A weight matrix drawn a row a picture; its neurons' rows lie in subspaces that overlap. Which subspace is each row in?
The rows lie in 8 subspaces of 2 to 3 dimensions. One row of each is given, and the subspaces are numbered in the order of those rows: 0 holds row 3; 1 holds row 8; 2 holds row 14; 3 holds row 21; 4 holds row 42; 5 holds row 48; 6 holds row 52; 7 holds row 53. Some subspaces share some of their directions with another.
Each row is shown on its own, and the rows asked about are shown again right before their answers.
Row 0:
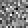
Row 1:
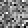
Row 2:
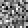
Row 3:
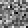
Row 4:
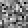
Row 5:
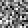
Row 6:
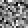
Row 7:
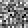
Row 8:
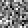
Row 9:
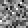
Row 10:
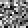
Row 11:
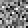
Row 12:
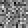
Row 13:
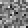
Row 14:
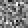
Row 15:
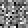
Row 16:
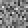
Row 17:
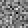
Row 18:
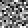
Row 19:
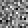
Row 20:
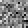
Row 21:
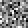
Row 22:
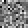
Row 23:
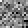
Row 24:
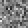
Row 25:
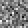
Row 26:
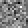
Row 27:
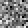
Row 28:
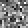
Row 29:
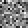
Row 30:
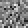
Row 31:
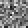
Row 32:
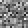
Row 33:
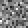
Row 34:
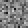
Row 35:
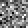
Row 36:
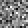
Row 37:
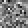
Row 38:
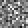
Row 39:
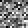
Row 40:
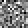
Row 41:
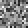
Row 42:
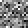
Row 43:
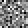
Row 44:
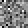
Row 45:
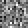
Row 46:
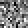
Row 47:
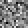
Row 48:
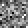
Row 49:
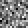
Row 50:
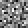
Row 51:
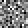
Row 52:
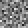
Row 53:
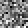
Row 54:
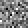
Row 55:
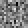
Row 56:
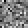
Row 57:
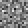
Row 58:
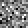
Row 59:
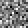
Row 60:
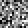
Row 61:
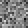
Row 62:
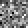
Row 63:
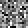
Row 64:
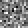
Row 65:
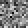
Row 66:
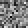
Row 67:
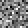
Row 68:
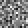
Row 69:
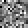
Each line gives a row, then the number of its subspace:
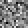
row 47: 2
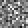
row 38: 3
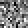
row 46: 5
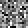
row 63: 0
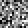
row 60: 1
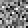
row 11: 1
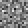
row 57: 6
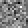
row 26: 3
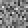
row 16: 1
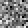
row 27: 7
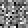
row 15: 0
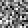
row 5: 1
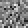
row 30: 5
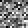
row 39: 4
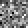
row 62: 5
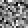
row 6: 2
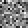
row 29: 7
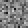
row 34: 6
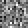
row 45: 2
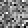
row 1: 7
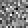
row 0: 1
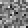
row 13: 0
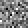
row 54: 7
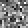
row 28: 6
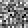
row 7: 4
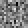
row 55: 2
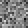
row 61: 4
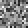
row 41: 1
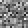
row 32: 4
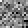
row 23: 4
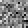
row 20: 4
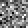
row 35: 5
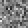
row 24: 2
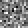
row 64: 6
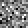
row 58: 5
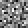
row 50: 6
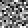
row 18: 6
